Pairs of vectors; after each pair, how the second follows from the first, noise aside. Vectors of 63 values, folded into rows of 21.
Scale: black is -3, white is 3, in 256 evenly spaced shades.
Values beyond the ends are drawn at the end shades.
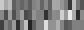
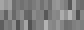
shrunk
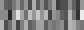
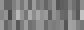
shrunk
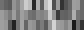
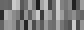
shuffled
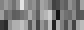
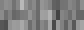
shrunk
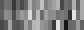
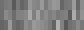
shrunk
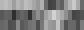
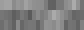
shrunk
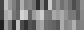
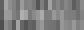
shrunk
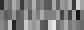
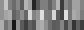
shuffled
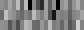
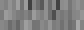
shrunk
